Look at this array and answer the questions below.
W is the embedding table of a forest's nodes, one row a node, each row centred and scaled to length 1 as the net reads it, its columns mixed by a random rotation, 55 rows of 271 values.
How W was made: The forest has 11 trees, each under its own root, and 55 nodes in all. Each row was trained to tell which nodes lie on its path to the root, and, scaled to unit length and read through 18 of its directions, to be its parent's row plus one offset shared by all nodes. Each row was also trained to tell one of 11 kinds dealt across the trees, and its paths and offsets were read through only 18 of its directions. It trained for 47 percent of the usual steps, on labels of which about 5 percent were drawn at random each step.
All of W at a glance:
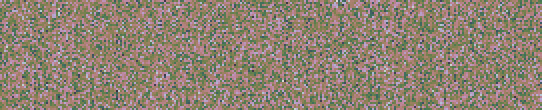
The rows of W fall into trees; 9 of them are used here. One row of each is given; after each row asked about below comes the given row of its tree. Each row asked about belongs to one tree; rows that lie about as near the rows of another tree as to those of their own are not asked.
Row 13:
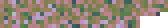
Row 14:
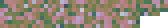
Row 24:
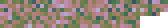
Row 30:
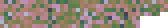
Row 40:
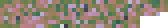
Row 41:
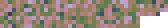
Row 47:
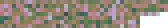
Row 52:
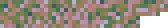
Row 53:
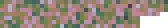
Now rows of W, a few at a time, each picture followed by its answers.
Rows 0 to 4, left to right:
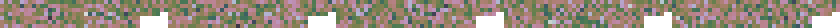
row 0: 13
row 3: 41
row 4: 40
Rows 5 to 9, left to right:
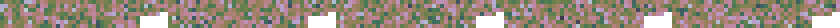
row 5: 24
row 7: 53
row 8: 30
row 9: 40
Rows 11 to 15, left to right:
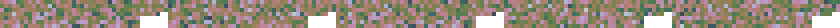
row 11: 13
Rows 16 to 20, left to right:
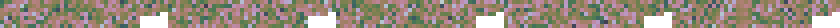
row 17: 41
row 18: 53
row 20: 47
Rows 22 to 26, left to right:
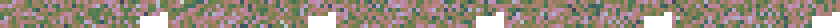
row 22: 53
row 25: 14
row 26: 40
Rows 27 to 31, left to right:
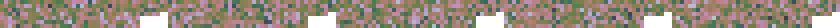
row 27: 14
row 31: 40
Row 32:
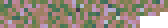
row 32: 52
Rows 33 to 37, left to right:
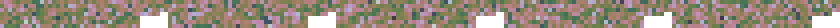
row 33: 41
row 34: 14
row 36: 30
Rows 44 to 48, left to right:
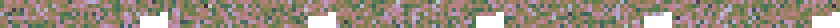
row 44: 14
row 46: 47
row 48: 47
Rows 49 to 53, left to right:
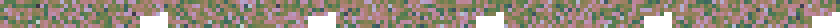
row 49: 47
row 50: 14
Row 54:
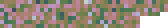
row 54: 30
